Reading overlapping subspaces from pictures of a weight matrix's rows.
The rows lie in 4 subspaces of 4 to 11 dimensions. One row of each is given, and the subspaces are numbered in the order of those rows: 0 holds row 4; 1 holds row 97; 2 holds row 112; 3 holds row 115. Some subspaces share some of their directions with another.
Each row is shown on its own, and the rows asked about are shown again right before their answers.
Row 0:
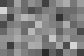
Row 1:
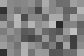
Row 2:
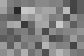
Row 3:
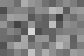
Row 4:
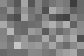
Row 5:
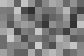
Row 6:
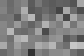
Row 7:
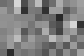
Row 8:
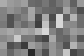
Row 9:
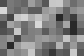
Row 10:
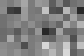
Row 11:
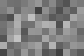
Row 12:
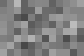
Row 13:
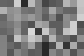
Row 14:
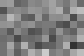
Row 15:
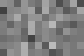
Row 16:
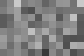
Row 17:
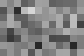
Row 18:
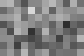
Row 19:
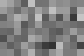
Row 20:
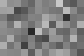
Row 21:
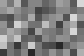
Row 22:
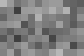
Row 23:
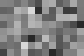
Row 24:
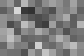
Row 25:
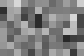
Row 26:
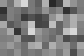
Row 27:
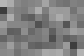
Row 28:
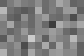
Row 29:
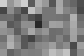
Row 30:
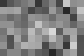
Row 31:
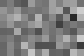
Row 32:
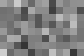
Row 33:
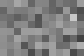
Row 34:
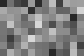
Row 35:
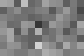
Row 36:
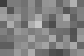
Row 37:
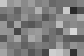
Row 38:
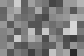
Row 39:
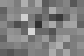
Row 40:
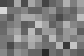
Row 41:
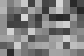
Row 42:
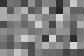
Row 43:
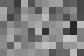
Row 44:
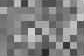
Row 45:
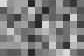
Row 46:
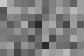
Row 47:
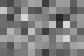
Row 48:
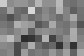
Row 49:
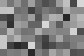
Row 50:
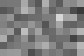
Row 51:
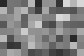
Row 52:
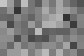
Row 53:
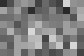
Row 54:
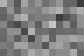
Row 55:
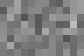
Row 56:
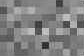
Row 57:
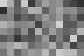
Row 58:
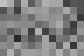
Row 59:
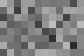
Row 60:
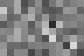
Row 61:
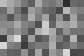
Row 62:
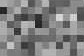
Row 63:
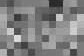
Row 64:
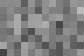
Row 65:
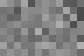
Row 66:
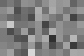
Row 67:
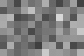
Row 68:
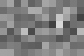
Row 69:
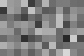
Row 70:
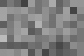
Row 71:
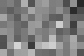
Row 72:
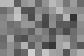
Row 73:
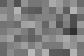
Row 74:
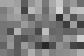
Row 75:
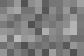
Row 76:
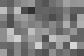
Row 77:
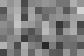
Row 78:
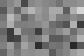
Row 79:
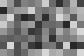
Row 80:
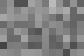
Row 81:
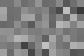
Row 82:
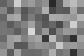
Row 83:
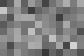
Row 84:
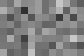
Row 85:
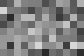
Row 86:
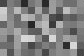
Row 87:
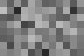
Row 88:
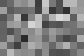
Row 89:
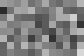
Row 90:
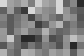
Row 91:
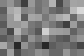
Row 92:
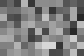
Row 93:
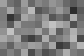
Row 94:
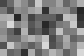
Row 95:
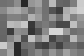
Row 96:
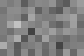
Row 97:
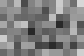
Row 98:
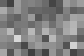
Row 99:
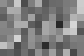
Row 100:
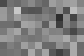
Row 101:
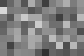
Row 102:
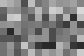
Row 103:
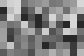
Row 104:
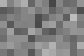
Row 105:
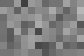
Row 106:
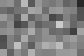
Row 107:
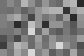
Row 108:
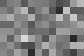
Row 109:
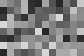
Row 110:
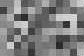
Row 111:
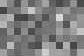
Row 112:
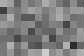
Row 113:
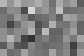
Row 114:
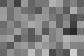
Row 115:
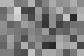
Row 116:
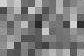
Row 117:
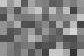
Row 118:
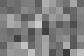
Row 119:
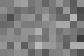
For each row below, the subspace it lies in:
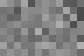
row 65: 2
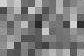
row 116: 0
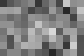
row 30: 0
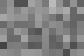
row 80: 0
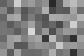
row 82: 0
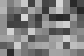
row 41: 1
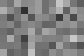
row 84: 0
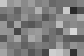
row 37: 3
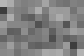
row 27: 3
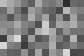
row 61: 1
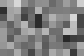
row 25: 2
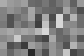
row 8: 1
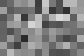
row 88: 0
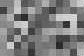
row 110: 1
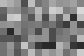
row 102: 3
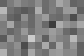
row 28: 0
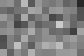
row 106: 1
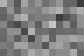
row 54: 1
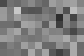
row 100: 3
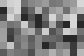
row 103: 2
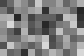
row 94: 1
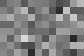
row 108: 0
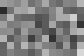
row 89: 1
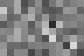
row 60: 0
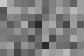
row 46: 1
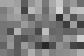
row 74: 0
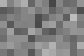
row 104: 0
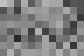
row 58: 2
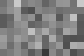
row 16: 2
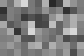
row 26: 0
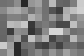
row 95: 1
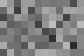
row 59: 1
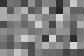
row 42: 0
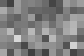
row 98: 2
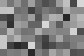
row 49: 1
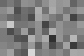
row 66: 0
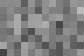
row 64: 1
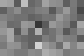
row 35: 3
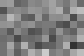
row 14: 2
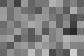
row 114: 3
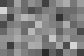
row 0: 2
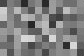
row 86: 0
